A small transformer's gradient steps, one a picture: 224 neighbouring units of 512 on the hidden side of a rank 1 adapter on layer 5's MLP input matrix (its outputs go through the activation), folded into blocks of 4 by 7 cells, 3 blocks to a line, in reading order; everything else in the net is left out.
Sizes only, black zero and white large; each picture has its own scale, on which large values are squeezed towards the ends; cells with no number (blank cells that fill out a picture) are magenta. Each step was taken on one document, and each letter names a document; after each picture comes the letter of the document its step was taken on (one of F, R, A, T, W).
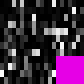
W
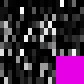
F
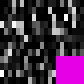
W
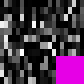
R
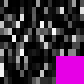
F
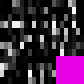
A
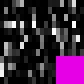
W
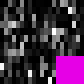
W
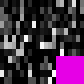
R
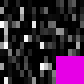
R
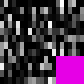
F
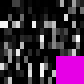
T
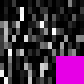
F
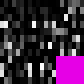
T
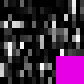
A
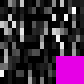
W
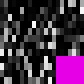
F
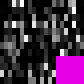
A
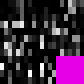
A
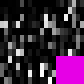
T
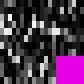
F
